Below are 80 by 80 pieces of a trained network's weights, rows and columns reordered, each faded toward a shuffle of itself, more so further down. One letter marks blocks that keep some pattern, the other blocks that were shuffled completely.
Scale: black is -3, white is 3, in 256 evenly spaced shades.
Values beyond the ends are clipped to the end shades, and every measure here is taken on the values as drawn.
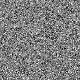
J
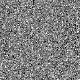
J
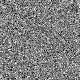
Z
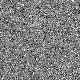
Z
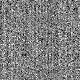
J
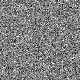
J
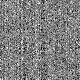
J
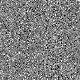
J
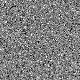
Z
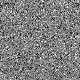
J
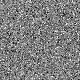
Z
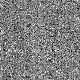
J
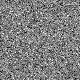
Z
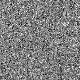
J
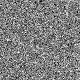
Z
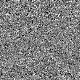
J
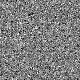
Z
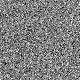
Z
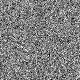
Z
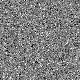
Z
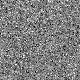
Z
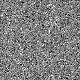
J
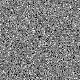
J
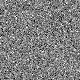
Z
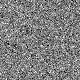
Z
